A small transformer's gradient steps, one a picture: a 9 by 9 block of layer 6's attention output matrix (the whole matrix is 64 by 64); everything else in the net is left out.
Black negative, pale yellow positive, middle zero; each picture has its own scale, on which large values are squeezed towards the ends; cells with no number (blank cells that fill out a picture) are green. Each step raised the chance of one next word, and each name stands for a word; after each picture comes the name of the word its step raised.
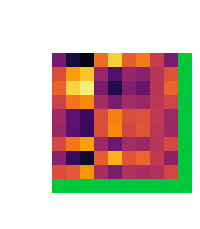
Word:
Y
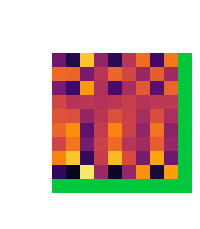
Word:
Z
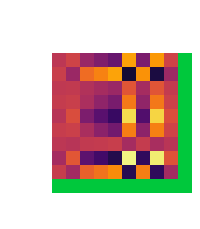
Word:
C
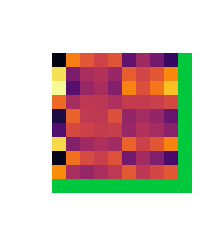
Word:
Y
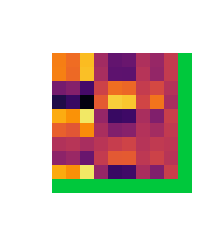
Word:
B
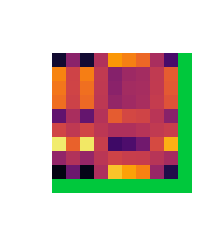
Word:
Z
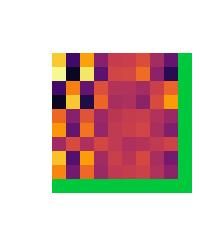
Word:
B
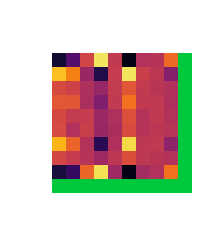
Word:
Z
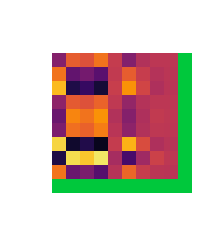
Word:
Y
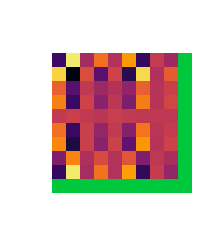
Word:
Z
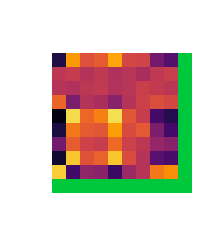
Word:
C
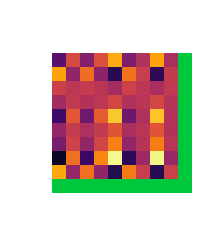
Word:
C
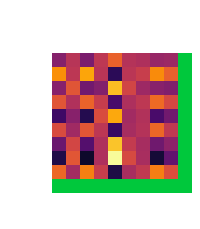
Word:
C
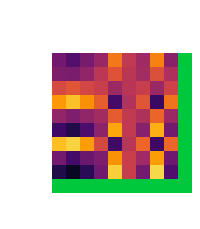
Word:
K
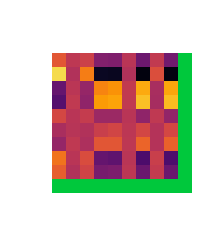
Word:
B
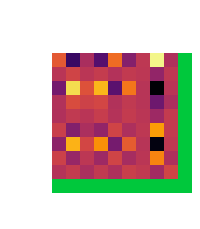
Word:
Y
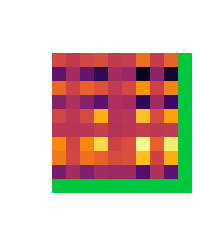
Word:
C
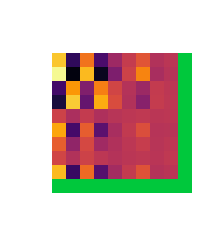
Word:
B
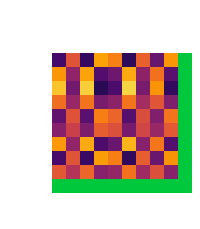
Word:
Y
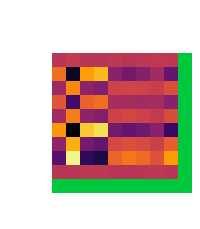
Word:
K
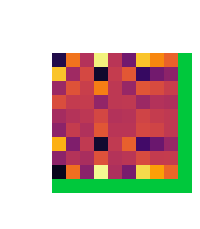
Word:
Z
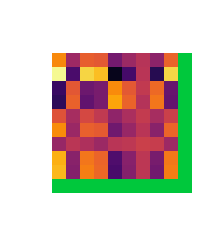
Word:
B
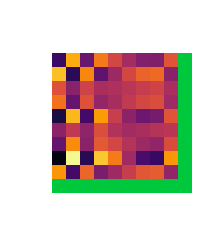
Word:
C
